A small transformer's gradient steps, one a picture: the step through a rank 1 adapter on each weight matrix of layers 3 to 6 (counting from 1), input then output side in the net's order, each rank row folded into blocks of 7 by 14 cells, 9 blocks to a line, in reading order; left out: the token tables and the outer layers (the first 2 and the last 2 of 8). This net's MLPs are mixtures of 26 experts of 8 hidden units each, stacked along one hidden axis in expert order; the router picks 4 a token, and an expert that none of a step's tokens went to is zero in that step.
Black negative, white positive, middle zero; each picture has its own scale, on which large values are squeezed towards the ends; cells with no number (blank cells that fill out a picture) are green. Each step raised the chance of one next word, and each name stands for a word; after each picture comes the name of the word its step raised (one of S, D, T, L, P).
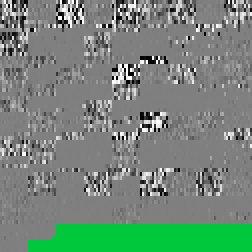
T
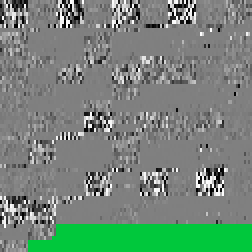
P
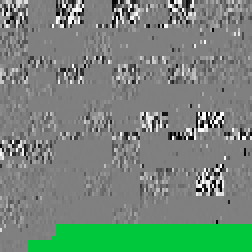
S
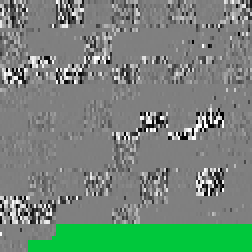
S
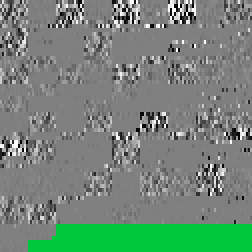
T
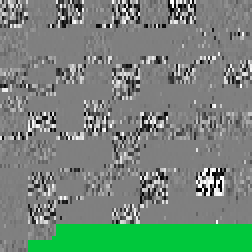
P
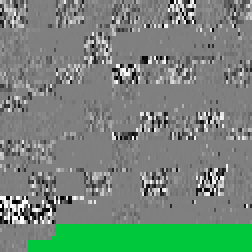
P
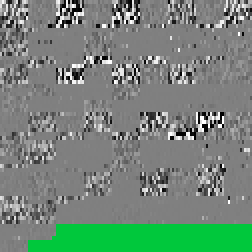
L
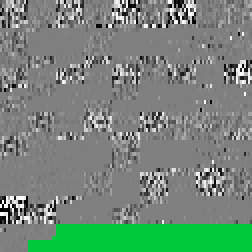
P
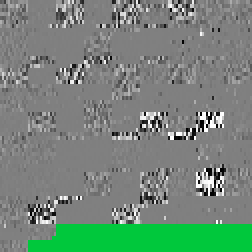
S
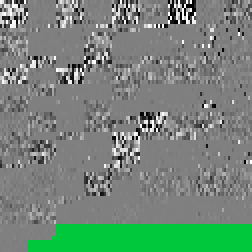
T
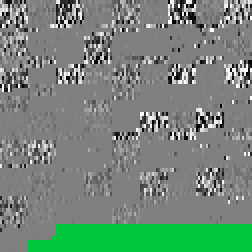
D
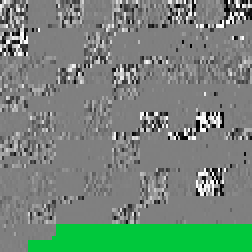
S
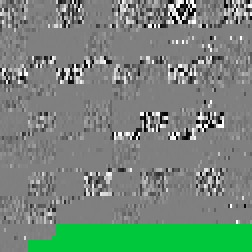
D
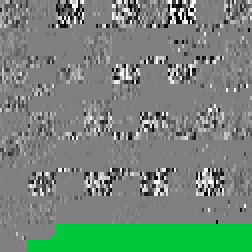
P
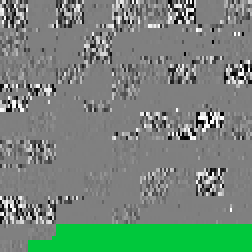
S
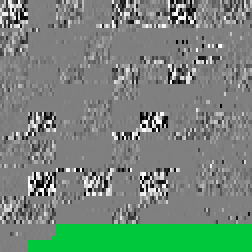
T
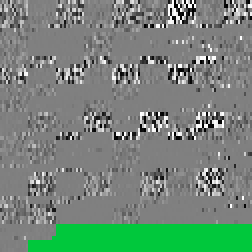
D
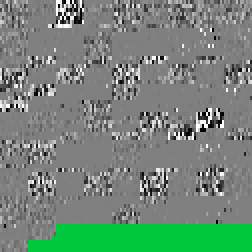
L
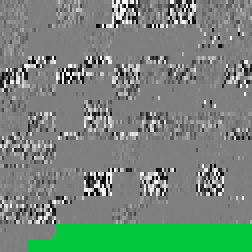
P
